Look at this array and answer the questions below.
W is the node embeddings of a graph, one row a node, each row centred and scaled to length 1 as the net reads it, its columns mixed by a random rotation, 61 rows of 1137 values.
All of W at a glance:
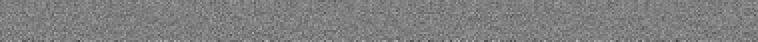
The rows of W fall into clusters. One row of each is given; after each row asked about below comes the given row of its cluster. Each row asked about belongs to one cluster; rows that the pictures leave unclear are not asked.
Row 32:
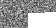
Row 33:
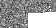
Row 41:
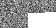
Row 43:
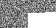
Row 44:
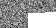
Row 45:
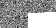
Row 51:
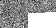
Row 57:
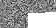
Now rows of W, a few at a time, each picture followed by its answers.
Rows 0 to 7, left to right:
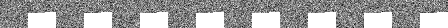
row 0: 45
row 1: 41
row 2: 57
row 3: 43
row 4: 43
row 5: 45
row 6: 44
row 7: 41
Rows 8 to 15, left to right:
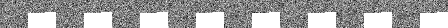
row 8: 45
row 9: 43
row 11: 45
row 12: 41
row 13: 45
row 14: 33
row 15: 41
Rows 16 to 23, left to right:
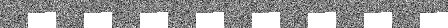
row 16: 57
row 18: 51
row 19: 51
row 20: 45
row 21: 57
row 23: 41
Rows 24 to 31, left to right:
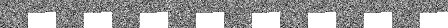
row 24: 44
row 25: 43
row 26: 57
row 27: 32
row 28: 33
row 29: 44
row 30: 57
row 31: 43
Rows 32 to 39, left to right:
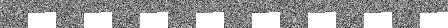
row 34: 57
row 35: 51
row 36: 41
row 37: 44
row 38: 57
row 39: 43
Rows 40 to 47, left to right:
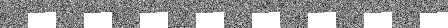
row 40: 33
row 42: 33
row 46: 57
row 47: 51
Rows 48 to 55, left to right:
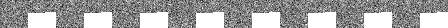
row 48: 45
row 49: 41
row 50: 41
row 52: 51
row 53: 33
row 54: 33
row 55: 41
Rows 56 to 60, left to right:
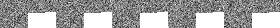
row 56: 57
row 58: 43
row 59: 45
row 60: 44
